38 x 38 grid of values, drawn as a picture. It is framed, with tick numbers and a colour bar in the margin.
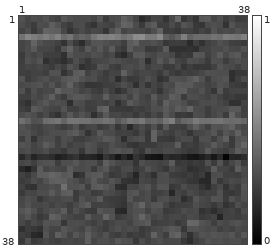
Grain: streaks across. Odd lines: rows 4, 18 and 24. Average level on the scale: 30%.
